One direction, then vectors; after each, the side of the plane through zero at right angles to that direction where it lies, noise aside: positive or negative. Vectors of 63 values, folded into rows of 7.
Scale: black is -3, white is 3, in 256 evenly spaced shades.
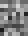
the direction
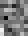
negative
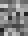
positive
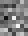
negative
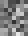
positive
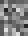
positive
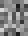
negative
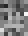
negative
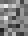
positive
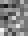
negative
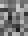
positive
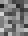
negative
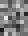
positive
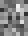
positive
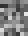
negative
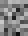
negative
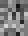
negative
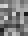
positive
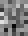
positive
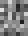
negative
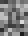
positive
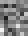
negative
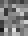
positive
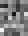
negative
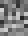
negative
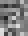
negative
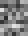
negative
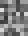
negative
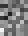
negative
